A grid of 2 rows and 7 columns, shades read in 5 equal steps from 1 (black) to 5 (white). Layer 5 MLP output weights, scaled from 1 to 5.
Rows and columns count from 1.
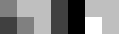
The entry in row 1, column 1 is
3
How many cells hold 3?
2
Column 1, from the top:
3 2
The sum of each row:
22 21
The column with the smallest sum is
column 5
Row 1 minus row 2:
1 1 0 0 0 -1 0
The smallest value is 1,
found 2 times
